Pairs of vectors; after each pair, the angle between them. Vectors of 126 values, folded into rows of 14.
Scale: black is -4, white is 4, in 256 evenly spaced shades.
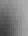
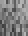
partly aligned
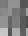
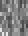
partly aligned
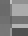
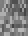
partly opposed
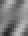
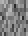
orthogonal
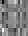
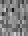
partly aligned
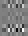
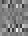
nearly opposite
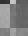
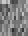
partly opposed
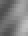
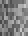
partly aligned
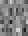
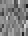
orthogonal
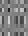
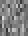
partly opposed
